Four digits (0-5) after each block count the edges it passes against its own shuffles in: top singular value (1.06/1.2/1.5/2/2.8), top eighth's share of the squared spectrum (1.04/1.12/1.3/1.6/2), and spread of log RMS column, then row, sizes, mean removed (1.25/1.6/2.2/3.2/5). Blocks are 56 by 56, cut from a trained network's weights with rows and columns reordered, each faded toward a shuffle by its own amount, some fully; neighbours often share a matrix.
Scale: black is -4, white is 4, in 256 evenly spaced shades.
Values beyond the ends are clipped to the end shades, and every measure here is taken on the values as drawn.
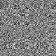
4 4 2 2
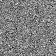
0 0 0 0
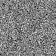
0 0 0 0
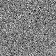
0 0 0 0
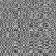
4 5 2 3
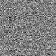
3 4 1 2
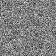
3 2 0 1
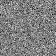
0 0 0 0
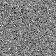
0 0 0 0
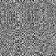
4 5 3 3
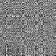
4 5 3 3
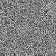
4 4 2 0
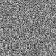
3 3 1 1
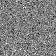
0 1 0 0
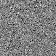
1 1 0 0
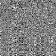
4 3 2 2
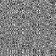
4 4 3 2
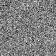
1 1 0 0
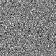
3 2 0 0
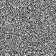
2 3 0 1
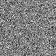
2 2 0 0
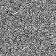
3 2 0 1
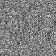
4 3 1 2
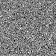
2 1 0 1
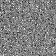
2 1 0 0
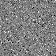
0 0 0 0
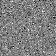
2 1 0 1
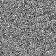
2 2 0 0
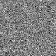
3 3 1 1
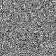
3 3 0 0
